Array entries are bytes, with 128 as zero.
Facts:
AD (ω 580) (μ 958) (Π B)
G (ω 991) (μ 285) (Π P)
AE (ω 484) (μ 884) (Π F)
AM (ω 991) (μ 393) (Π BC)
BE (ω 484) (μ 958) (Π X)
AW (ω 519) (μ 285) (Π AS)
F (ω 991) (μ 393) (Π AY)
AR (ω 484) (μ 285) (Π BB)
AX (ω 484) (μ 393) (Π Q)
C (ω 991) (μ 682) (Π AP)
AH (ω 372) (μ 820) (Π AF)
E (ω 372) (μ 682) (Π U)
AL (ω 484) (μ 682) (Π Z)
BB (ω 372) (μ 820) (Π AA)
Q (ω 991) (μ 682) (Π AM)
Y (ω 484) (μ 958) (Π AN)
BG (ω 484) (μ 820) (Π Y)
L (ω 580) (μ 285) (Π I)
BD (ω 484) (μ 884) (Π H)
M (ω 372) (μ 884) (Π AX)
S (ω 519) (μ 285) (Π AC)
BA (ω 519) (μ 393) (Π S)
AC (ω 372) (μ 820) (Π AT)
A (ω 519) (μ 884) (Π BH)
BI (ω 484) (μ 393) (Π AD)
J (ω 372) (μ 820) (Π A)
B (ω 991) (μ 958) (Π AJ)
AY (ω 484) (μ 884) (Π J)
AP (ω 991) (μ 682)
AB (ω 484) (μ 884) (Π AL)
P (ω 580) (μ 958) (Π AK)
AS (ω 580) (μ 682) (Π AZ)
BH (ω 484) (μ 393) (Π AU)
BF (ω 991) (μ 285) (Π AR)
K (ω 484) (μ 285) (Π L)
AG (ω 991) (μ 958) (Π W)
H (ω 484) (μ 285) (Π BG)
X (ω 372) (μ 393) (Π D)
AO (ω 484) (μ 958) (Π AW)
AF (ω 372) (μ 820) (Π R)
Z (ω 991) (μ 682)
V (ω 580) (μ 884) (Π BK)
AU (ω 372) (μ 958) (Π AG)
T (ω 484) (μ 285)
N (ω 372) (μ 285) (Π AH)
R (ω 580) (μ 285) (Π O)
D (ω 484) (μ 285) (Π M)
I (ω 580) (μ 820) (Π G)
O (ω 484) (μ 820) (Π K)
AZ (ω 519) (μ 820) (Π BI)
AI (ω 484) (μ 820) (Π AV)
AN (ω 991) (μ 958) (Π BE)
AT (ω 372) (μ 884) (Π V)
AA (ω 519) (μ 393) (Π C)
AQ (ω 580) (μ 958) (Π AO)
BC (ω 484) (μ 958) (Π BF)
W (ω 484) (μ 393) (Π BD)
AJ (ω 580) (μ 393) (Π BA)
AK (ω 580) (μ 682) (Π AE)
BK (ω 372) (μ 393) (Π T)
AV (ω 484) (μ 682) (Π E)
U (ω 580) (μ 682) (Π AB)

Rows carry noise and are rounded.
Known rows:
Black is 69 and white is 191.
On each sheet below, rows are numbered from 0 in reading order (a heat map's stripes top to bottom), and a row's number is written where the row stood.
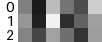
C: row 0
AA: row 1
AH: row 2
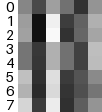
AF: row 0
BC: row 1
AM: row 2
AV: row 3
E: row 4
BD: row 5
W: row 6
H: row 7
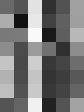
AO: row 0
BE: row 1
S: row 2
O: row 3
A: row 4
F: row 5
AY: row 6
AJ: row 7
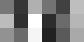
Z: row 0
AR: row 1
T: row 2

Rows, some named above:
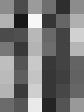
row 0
O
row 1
M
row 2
AS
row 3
AI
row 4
AY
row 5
AE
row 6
BH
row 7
BK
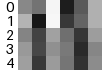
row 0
AW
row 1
M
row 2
AH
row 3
AK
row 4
J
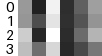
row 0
AA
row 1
AB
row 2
D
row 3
R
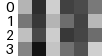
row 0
AG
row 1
AI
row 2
A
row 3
BB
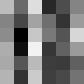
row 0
N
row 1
AH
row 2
Q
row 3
X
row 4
P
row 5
AU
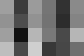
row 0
J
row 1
I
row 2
BG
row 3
A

